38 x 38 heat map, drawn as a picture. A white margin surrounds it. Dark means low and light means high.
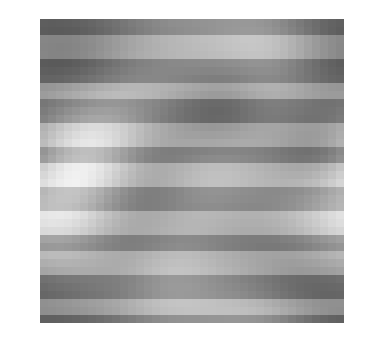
Ninth with the highest average: middle left. Average level on the scale: 60%. Stripes: horizontal, repeating 7 times. Histogram: bell-shaped.
